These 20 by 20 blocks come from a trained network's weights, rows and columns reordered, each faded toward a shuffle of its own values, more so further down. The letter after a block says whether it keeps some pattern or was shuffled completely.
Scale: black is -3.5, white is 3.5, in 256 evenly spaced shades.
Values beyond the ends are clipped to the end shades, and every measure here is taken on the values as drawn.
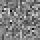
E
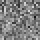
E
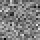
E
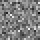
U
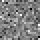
E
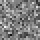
E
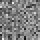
U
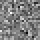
U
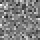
E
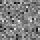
U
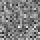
U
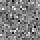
E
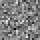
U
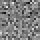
U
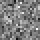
E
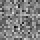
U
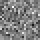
E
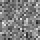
U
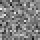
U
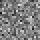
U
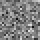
E
